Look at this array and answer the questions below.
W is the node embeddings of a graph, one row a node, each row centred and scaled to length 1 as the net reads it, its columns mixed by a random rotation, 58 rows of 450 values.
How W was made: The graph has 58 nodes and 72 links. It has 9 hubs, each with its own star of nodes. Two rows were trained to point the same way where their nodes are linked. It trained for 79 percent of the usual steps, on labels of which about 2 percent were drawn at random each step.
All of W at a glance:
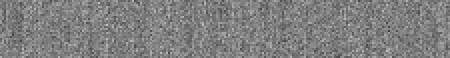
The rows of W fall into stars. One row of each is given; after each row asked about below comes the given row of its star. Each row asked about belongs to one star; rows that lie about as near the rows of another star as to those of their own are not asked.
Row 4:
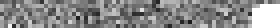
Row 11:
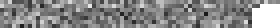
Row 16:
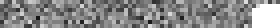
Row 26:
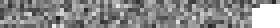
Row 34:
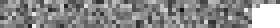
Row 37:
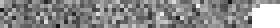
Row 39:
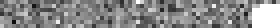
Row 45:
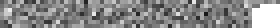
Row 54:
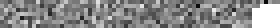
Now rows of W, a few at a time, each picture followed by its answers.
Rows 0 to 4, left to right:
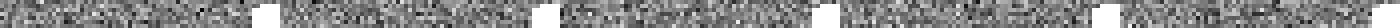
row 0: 45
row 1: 45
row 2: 26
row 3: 11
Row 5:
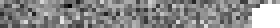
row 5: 26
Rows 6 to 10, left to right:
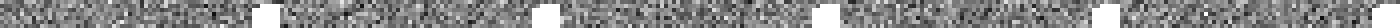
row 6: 16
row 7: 54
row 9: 4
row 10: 11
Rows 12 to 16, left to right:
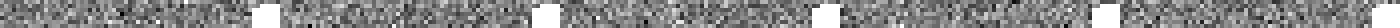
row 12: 4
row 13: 11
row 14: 4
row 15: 26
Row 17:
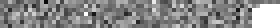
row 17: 39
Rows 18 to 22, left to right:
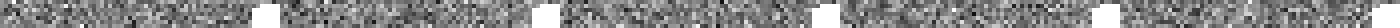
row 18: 16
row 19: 4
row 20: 26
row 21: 4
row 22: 37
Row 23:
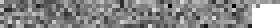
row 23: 39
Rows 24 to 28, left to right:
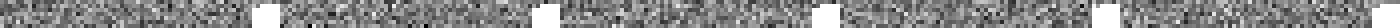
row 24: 39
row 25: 54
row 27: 34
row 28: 45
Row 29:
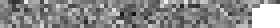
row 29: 4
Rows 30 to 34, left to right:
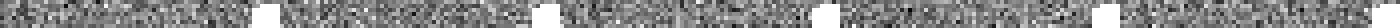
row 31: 4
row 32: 39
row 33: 37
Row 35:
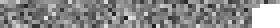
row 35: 37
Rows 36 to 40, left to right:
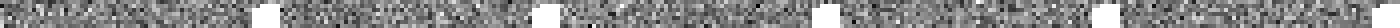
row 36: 39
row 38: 54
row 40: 39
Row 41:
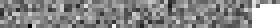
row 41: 34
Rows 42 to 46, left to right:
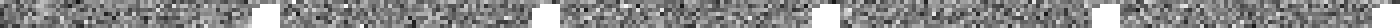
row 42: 26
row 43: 16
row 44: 16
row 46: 16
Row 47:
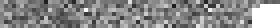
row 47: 37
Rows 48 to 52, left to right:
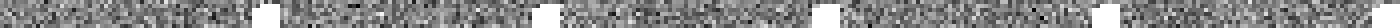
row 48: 54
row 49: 11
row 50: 54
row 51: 11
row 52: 37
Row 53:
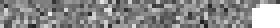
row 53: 45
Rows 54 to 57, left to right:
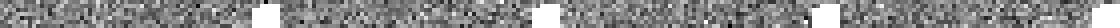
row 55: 39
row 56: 11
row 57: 37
